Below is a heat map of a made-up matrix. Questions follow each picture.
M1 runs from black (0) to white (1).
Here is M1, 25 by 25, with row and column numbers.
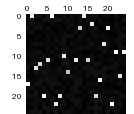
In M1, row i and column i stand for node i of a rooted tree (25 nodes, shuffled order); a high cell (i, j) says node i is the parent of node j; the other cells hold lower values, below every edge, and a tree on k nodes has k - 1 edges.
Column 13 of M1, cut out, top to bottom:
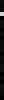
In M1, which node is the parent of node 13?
3
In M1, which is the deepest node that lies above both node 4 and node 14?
20
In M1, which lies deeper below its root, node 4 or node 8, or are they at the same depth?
the same depth
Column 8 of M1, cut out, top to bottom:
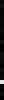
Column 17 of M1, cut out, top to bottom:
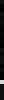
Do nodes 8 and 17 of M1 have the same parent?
yes
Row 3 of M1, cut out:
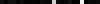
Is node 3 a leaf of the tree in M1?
no
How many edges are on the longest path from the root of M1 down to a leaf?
11
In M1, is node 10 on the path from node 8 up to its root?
no
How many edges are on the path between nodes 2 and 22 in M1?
9
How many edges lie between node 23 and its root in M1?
2
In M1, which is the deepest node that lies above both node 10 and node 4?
20
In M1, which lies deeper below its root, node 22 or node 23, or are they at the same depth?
node 22
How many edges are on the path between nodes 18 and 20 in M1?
5
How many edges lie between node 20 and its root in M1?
3
